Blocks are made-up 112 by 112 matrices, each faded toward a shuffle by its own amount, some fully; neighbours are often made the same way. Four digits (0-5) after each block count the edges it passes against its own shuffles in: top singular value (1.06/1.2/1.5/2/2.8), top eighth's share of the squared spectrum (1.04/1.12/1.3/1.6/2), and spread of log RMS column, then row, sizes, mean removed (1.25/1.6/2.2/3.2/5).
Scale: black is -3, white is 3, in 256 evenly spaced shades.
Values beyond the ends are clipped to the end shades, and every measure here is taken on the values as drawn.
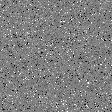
0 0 0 0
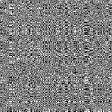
5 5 3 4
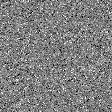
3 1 0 0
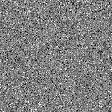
3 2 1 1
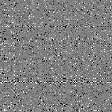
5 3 2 2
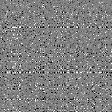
5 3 2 3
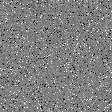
3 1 0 0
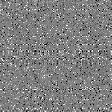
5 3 2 2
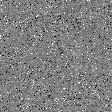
2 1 0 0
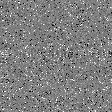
3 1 0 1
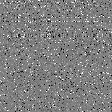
4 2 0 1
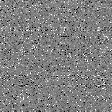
4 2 1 2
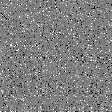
4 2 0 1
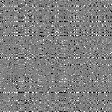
5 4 2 3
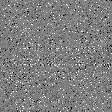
3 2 0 1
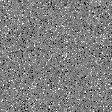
3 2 1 0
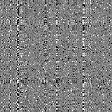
5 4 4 3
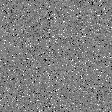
2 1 0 0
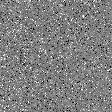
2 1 0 0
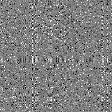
4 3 2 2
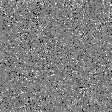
2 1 0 0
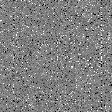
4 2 1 0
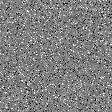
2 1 0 0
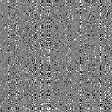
5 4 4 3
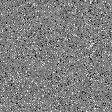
2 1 0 0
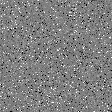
0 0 0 0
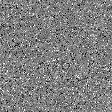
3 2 0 1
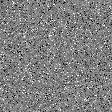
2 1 0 0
